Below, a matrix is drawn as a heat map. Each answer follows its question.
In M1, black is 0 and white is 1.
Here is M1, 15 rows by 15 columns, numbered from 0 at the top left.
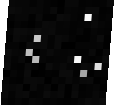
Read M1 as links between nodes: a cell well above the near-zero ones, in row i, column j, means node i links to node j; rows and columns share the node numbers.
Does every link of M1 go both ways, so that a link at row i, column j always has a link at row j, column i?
no
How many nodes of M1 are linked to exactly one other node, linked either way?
6
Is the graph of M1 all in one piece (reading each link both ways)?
no
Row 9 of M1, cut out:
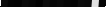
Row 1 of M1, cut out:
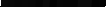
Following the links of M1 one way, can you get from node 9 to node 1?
no
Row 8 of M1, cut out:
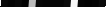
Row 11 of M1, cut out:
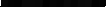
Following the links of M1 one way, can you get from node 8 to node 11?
yes
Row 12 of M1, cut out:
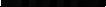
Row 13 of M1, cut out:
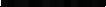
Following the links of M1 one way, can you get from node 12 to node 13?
no
